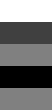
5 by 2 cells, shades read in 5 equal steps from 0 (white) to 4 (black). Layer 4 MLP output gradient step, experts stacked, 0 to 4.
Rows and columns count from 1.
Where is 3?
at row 2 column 1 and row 2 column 2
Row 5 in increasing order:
2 2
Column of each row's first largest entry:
1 1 1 1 1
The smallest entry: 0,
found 2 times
